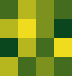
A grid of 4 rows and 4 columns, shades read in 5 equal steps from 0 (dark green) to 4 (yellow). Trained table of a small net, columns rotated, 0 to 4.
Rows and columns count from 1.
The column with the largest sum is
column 2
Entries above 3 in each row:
0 1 1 0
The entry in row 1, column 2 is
3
